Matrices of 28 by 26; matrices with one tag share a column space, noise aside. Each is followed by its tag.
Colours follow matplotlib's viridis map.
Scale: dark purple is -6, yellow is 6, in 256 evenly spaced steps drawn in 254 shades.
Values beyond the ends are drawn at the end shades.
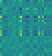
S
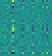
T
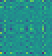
T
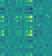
S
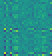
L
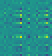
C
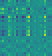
S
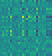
S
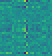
T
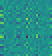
C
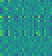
S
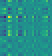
S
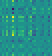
S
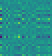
C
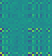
L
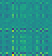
L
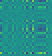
T
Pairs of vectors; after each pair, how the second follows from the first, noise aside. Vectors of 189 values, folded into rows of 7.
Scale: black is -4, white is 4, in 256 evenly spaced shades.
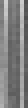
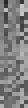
sign-scrambled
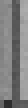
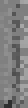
partly zeroed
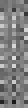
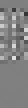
partly zeroed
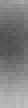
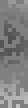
partly zeroed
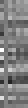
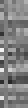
copied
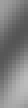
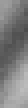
copied
